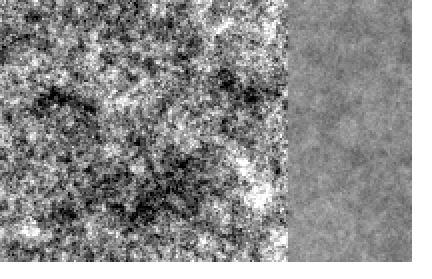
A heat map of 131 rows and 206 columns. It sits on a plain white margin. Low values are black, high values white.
On average the colour sits 50% of the way up the scale. Neither half mirrors the other. The field is mottled with small blotches. No single row or column stands out from its neighbours. The right part is calmer, past a seam about 70% of the way across.
